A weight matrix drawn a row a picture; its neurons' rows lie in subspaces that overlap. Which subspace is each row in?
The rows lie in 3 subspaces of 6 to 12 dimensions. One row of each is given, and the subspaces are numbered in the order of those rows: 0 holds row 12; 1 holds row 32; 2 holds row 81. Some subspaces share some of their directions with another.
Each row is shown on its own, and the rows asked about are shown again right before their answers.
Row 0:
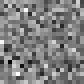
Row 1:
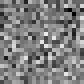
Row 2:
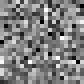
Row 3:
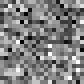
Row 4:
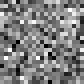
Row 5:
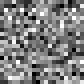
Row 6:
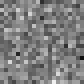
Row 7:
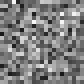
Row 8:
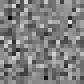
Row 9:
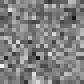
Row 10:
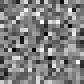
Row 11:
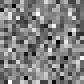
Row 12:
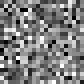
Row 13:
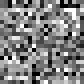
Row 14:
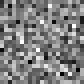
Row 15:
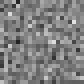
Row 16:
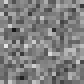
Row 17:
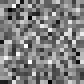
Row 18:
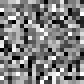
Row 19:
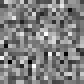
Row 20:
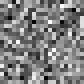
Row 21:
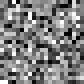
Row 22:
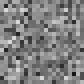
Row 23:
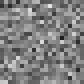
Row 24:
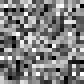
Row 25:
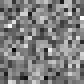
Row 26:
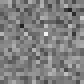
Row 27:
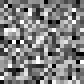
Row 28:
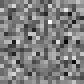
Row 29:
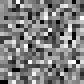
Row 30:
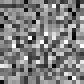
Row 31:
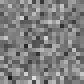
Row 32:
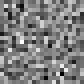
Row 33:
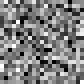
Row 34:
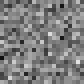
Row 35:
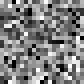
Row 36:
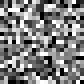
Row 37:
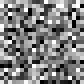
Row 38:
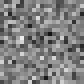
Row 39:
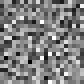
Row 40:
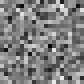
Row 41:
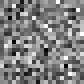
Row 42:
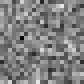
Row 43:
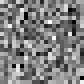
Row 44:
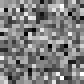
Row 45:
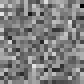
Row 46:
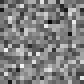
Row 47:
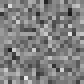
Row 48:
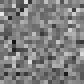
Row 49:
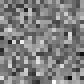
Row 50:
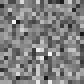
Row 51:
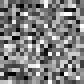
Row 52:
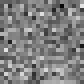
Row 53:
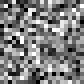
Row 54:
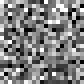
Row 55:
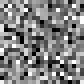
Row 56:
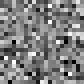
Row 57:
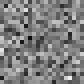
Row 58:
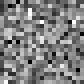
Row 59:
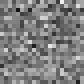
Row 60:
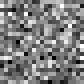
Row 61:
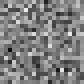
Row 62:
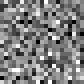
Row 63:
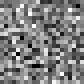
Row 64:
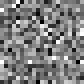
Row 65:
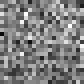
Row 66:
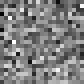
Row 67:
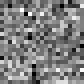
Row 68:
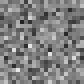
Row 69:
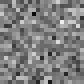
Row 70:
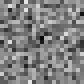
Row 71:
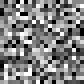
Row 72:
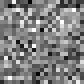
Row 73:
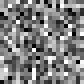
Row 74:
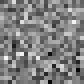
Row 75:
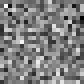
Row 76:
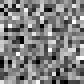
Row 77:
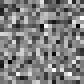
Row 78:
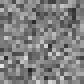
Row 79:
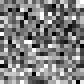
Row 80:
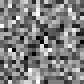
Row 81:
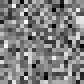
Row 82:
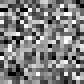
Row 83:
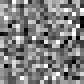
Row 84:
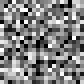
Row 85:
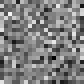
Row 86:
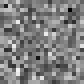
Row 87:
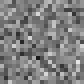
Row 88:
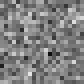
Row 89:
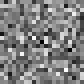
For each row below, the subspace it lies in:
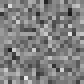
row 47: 2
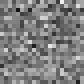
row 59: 0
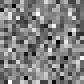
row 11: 2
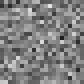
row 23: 2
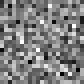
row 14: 2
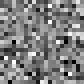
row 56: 2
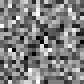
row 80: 1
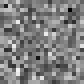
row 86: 0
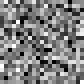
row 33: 2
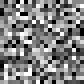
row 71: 2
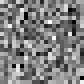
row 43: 0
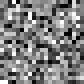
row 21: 2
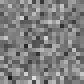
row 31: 1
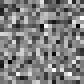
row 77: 2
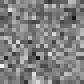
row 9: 0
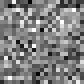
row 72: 0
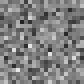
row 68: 2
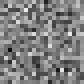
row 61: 2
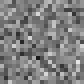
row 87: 2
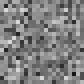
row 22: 0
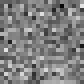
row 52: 0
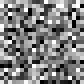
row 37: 0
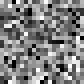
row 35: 2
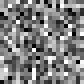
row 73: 1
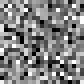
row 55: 2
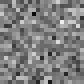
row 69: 1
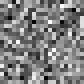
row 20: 1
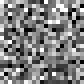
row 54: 0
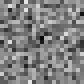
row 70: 1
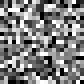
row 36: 0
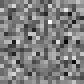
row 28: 2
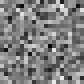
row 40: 0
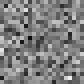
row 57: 0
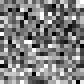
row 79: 0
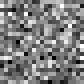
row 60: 0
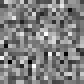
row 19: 2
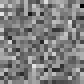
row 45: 2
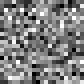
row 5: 0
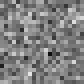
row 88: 2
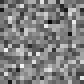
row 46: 0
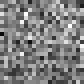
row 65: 0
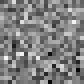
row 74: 2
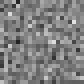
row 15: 2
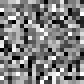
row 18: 2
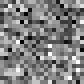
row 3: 0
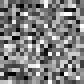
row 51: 2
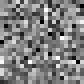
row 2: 2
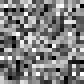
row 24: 0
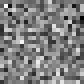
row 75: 2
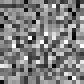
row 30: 0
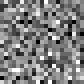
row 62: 2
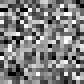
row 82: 2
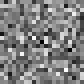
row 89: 1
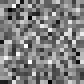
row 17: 2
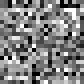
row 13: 0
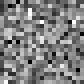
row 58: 2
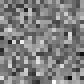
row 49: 0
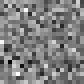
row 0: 2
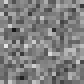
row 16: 1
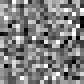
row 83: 2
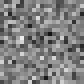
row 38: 1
